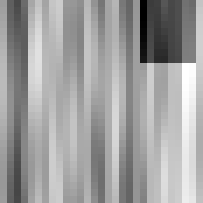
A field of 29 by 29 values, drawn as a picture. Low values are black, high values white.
Grain: streaks running down. Odd patch: lower, in the top right. Roughest part: top right. Ninth with the lowest average: top right.
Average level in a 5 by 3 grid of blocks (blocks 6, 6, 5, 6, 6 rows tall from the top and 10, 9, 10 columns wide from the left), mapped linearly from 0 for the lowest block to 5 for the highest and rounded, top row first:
3 3 0
4 4 3
4 4 5
3 3 5
3 3 5
